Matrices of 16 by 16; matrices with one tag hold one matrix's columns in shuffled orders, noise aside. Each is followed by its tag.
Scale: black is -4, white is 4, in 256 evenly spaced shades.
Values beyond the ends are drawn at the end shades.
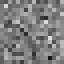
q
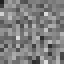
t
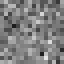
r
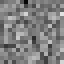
t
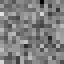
t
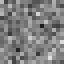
r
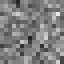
t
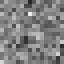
t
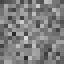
q
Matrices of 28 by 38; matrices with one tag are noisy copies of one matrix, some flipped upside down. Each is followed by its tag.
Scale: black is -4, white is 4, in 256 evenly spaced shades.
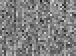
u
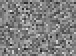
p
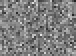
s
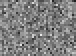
s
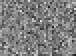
s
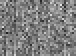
u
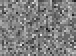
s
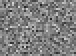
p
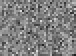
s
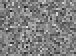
p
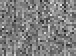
u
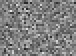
p
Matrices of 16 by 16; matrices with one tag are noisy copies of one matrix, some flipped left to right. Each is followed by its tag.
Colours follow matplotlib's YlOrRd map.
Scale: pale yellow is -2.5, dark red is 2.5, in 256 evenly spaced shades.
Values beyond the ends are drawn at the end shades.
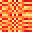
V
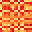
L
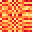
V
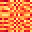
V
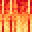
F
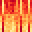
F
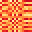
V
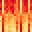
F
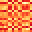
L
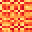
L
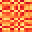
L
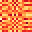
V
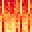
F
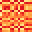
L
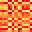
L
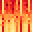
F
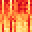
F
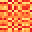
L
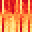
F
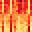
F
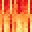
F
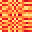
V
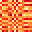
V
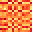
L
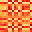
L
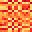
L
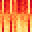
F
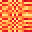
V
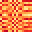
V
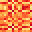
L
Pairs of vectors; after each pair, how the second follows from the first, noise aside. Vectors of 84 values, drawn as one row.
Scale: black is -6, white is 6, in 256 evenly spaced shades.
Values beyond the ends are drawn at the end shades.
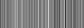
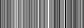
scaled up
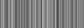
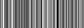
scaled up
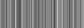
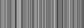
negated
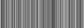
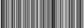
scaled up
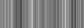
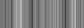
negated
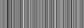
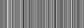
negated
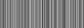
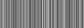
negated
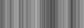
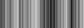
scaled up
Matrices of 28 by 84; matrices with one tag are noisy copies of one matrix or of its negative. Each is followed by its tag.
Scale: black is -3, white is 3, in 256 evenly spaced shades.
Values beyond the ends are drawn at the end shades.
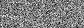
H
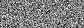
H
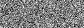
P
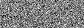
H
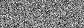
H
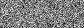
P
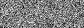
P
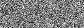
P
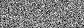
H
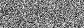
P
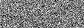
H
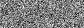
P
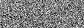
H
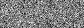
P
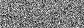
H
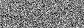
H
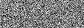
H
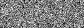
P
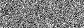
P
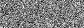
P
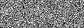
P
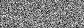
H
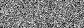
P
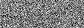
H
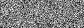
P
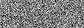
H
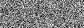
P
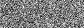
P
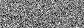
H
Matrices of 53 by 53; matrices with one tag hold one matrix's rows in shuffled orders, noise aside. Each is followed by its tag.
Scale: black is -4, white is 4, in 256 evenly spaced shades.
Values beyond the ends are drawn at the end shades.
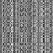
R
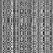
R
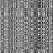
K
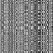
K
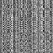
R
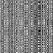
K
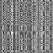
R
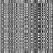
K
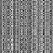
R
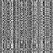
R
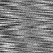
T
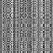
R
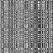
K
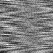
T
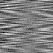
T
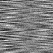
T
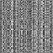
R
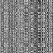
K
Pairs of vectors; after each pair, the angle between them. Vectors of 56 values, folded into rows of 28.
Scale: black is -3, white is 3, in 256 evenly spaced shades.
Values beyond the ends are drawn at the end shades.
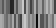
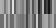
partly opposed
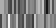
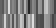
partly opposed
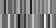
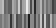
partly aligned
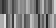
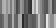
partly opposed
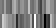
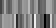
nearly parallel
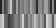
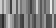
nearly opposite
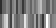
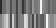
nearly parallel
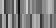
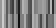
partly aligned
